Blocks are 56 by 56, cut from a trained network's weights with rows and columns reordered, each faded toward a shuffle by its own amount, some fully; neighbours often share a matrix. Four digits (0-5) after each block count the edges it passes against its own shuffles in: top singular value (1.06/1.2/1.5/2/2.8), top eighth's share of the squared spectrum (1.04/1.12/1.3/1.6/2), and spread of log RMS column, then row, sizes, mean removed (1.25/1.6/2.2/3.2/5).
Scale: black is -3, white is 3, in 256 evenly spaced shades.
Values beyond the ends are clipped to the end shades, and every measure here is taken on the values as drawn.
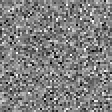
1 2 0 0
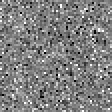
0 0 0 0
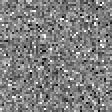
0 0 0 0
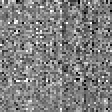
3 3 2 3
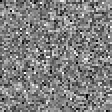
1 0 0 0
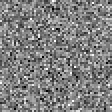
0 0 0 0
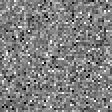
0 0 0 0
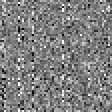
3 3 3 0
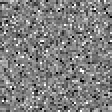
0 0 0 0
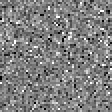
1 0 0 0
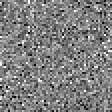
0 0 0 0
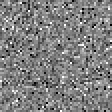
0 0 0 0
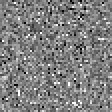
1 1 1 0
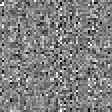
3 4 3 1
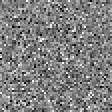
1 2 0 0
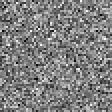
2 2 0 0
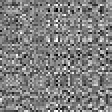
4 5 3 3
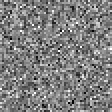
2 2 0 0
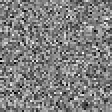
2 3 0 1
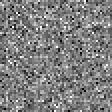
1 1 0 0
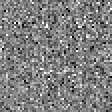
1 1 0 1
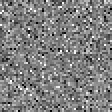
2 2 1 0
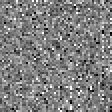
2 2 2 0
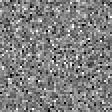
1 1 1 0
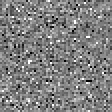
2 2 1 0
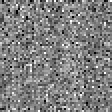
1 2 0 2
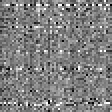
3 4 0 3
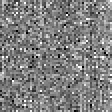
2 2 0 2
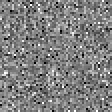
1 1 0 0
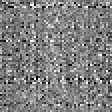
3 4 0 3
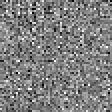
3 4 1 2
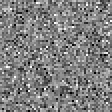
2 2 0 0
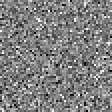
1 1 0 0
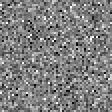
1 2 0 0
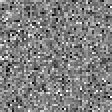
2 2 0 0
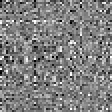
3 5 3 3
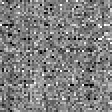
3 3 0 2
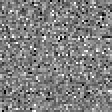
1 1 0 1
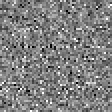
1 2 0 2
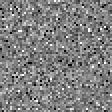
0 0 0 0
